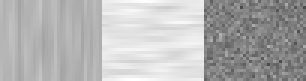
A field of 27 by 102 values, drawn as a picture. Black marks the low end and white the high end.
It is made of 1 by 3 panels. Panel 1,1: high, streaked downward, faint in contrast. Panel 1,2: very high, streaked across, faint in contrast. Panel 1,3: middling, fine-grained.
